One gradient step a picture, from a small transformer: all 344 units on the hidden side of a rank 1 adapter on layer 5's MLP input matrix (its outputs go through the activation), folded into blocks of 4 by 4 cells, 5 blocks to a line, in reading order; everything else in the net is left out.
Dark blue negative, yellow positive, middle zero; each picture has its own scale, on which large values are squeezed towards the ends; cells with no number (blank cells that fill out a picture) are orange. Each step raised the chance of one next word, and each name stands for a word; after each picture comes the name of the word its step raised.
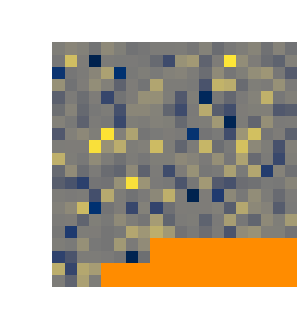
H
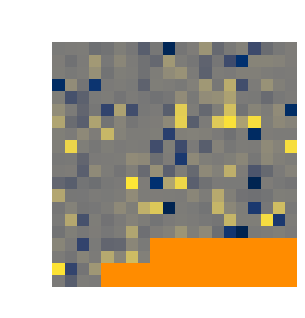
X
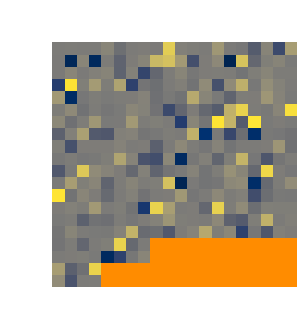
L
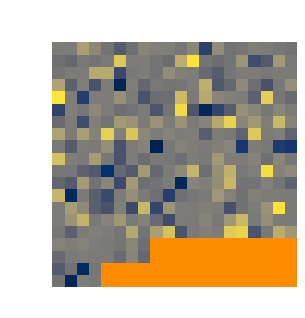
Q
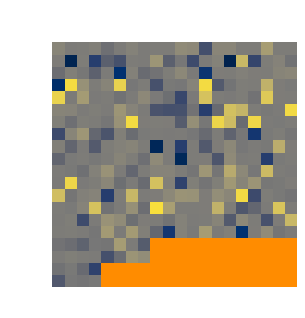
L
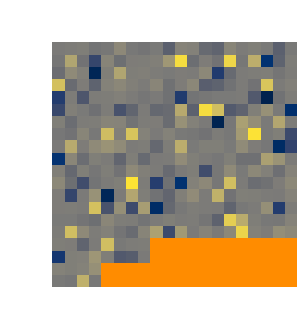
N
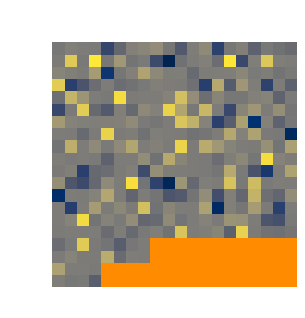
L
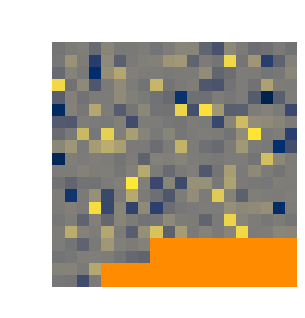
N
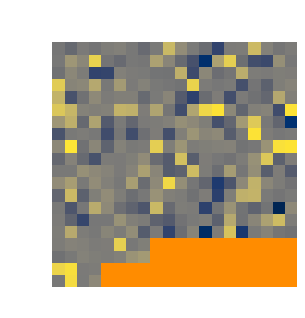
Q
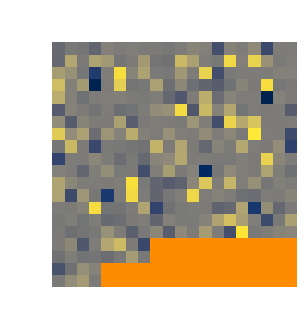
N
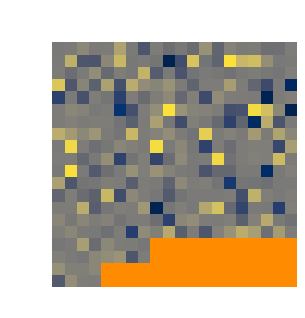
L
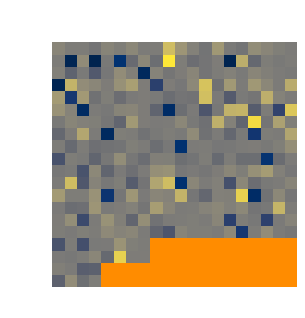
L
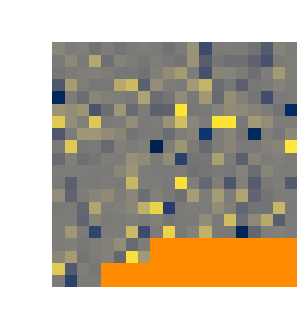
X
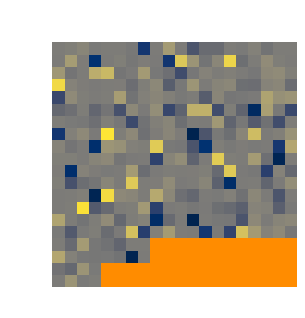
H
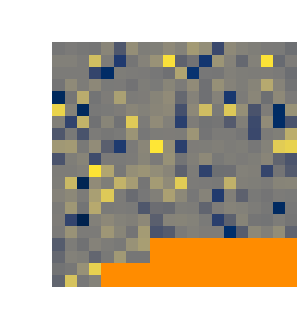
Q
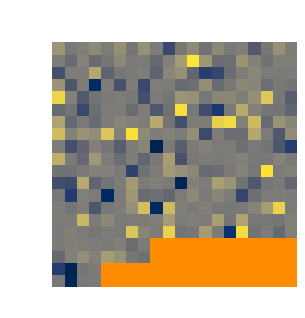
Q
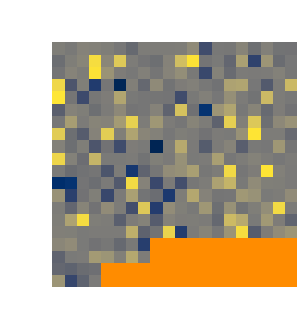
Q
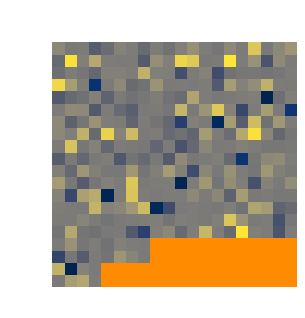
N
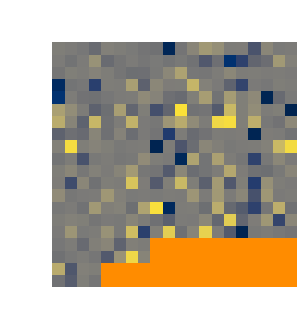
X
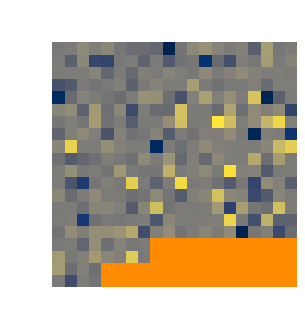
X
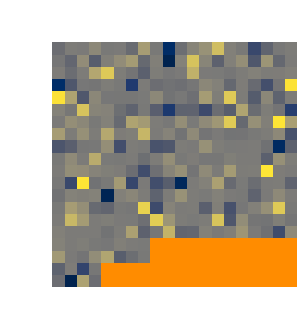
Q
